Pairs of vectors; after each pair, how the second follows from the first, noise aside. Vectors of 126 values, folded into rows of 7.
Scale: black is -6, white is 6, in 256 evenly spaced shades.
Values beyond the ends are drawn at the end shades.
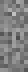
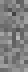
negated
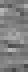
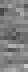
negated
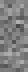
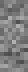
negated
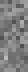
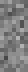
negated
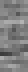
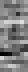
scaled up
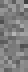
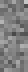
negated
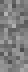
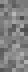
shuffled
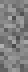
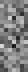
scaled up
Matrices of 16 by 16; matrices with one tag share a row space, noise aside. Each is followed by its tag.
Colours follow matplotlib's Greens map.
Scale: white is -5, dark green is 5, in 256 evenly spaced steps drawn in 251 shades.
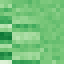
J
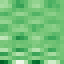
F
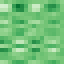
F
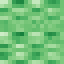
F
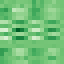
F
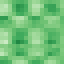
F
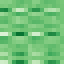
F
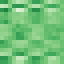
F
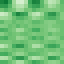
F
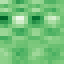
F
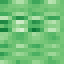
F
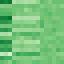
J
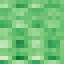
F
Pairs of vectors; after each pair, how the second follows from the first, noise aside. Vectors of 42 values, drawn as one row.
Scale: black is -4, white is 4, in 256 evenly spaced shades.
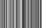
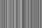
shrunk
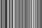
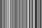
reversed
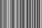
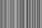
shrunk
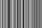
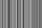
shrunk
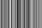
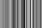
reversed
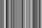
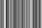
copied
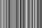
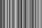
reversed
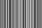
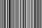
copied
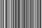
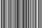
reversed
